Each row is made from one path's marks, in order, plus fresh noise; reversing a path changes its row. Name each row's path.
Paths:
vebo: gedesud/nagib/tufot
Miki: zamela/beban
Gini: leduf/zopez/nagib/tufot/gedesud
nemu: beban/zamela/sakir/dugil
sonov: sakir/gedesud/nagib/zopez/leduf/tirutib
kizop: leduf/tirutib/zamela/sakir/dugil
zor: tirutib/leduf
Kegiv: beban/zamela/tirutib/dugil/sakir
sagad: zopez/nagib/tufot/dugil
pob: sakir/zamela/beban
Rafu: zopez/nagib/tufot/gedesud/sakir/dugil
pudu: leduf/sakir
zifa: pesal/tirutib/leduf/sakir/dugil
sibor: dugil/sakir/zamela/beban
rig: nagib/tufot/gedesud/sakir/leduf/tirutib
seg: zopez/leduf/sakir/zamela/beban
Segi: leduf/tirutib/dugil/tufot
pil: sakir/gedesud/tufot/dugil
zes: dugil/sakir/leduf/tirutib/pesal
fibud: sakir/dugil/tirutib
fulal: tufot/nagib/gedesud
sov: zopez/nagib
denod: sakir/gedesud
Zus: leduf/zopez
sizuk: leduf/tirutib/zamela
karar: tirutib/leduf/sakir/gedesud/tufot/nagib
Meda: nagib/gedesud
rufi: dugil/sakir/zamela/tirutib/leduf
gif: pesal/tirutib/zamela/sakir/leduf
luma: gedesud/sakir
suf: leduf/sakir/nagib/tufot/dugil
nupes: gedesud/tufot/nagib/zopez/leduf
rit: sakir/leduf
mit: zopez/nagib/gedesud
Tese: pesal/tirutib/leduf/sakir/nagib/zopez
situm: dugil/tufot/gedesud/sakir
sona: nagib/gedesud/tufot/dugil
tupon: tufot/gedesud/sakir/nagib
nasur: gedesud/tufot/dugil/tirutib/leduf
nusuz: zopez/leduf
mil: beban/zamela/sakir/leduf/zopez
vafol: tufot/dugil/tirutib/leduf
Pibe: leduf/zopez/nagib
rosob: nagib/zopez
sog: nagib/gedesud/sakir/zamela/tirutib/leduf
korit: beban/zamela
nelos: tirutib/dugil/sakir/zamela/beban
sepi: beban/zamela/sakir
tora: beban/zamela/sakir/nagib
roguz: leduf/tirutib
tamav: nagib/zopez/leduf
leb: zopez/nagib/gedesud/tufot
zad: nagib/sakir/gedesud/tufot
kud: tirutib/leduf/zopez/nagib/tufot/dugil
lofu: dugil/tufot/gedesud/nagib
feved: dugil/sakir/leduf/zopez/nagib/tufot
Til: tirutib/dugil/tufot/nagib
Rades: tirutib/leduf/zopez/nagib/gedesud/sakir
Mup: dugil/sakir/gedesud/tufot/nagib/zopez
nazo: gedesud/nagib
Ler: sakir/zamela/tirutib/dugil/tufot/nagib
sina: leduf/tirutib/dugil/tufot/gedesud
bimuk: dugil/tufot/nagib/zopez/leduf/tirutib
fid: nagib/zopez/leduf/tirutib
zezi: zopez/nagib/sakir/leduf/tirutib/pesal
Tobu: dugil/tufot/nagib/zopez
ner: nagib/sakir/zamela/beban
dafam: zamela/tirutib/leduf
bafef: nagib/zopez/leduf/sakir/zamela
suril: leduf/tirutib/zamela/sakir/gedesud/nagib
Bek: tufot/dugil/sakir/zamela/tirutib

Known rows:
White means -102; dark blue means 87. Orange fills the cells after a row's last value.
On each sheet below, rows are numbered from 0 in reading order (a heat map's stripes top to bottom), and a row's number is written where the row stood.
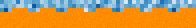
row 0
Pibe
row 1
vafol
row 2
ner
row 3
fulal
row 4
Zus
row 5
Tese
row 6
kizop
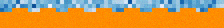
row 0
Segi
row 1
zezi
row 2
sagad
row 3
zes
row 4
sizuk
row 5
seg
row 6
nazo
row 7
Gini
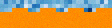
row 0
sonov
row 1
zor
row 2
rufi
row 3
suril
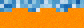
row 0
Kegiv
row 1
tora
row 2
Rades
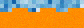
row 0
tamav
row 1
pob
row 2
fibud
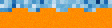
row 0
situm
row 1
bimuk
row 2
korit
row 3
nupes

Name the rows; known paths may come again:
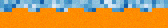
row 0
sina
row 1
bimuk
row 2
rufi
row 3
roguz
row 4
situm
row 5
lofu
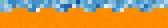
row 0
feved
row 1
rit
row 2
Rades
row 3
mit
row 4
mil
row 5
nusuz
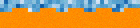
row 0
rosob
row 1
fulal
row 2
tupon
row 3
Zus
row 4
sog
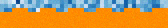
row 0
sizuk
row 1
pil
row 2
tamav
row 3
sepi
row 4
luma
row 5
Meda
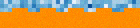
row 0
zifa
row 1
Bek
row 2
nemu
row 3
zezi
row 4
nelos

